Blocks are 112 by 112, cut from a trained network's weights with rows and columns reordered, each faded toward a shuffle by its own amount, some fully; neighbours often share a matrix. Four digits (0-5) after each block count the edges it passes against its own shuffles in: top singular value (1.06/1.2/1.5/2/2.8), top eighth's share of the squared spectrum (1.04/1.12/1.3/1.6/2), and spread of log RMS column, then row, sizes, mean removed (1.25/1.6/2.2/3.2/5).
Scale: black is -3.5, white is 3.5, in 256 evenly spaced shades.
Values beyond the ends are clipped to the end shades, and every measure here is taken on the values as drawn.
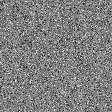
0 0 0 0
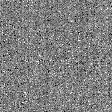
2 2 0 1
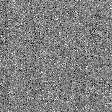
1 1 0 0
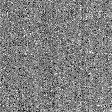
2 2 0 1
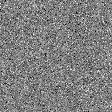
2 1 0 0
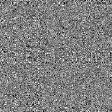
3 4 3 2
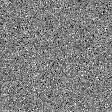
0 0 0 0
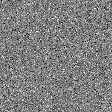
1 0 0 0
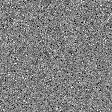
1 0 0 0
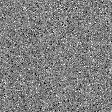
0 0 0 0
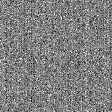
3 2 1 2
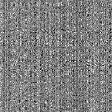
4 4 2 3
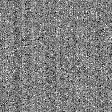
3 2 1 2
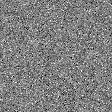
0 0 0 0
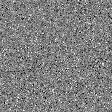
0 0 0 0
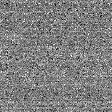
3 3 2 1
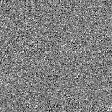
3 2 0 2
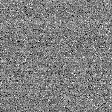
2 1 1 0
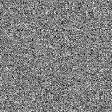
3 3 1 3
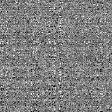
3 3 3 1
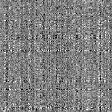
4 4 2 3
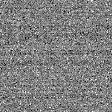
3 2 2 1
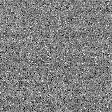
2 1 1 0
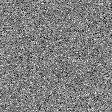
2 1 0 0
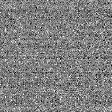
2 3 2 1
